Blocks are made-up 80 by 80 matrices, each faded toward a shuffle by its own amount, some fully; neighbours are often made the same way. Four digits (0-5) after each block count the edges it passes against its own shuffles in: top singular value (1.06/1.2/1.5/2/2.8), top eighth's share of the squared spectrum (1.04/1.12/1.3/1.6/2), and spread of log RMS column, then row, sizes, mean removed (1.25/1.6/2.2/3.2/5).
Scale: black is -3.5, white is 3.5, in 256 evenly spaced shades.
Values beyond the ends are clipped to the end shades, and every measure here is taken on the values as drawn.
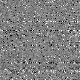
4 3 1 2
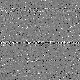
3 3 0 2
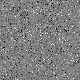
0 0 0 0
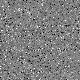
0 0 0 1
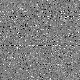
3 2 0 2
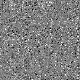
3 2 1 1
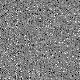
2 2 1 0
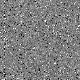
3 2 1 0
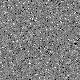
0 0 0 0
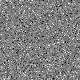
2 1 0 0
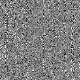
1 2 3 0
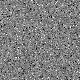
0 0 0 0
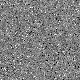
0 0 0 0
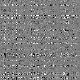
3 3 3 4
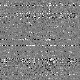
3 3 2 3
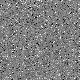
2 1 0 0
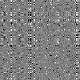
5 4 3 2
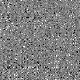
4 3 2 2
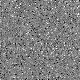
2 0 0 0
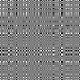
5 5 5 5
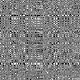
5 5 3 3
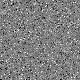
1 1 0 0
